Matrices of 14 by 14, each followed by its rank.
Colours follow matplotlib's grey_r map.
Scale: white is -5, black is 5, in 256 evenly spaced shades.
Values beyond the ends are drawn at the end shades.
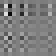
one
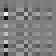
one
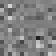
three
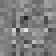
three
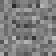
three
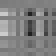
one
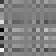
one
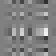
one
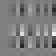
one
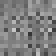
three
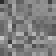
three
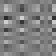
one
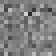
three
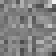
three
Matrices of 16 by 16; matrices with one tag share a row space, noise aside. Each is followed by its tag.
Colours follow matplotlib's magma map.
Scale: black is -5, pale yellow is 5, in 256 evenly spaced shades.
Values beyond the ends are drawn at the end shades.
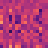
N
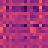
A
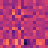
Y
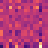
N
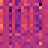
N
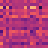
A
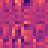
Y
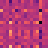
N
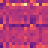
A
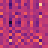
N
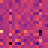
N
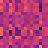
N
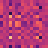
N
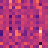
N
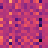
N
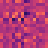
Y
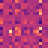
N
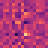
Y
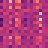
N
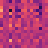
N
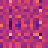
N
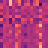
N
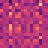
N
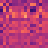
A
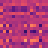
A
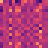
N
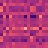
A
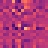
Y
